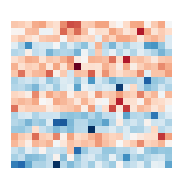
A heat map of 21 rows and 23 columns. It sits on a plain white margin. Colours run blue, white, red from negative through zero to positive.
Histogram: bell-shaped. Stripes: horizontal, repeating 4 times. Ninth with the highest average: top middle.
